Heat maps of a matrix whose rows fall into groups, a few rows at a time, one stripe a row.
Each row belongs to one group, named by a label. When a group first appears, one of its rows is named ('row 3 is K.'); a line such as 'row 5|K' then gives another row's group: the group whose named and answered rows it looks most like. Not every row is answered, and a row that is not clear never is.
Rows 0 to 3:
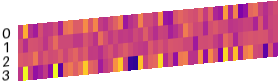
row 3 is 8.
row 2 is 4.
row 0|8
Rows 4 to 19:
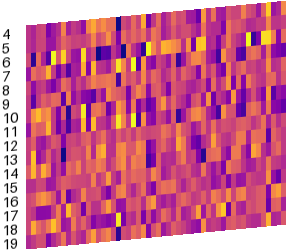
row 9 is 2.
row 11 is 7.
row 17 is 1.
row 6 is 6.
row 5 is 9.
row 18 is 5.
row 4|9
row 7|7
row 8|9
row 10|7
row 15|9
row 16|7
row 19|9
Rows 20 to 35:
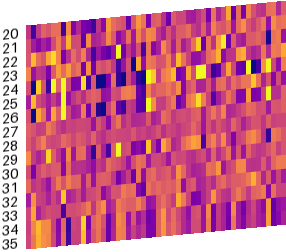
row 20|2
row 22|5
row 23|1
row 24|6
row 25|8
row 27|5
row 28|4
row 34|7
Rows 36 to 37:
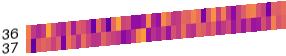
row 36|5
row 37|2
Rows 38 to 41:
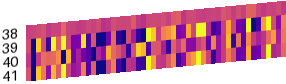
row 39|6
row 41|6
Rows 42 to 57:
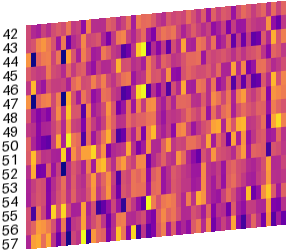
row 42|1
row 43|7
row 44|2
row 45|5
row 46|8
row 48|1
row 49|1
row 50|1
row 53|9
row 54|9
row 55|6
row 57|7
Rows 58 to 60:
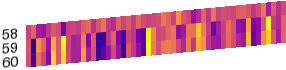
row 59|6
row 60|6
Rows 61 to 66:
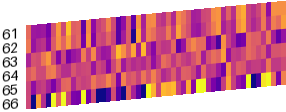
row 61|1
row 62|1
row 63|7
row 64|5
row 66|6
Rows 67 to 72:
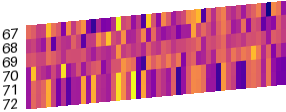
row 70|8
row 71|7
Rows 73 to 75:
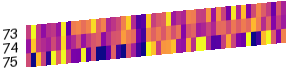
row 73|8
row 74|8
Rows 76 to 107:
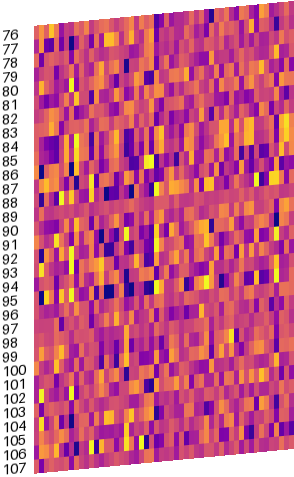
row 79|9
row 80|8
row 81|1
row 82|7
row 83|4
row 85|1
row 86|2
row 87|7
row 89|8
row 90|1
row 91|5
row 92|6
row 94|9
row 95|6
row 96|1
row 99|5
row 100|5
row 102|8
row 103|2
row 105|5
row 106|7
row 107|2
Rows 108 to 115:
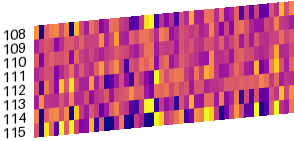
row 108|2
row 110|2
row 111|9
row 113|8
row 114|2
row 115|6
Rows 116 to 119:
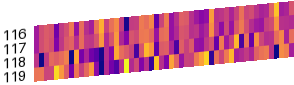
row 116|9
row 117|9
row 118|2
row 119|5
